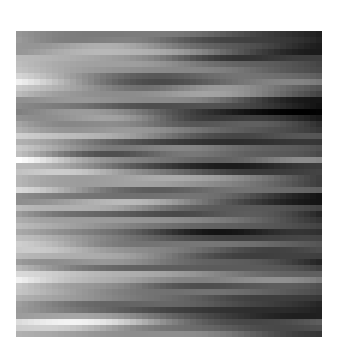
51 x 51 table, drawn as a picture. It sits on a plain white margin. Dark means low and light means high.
The ninth with the highest average is the bottom left. The histogram is bell-shaped. There is an overall slope up to the left. The top left is the smoothest part.
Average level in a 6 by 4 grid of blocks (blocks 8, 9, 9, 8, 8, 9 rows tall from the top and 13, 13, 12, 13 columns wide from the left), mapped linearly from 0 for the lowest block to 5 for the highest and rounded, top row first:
4320
4320
5311
4310
5321
5310
